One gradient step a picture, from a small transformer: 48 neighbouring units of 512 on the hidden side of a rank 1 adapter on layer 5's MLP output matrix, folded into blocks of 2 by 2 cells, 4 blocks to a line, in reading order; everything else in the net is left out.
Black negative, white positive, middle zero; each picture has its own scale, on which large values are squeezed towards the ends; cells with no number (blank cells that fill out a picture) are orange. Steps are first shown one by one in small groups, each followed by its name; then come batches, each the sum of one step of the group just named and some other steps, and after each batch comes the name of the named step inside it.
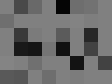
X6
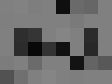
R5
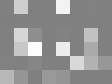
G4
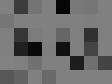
X6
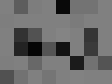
R5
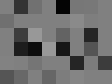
X6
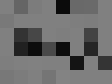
R5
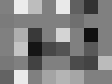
R5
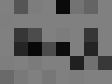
R5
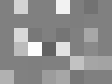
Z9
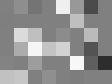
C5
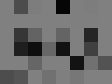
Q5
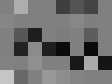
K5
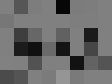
Q5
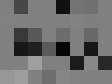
K5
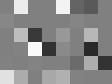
K5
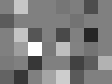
Z9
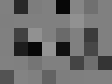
C5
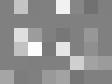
Z9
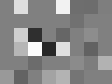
Z9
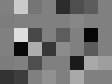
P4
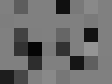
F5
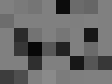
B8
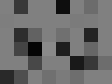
F5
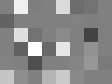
P4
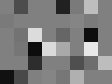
F5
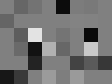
B8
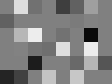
B8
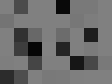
F5
